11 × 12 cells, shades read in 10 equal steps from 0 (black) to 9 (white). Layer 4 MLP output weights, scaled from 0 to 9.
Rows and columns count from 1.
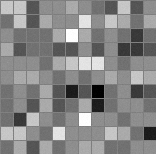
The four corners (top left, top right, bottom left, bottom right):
7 5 4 5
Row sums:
60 66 57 43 67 64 40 50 60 64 58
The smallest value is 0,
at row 7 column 8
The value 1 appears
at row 7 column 6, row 8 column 8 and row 10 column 12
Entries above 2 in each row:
12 12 11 10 12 12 9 11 11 11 12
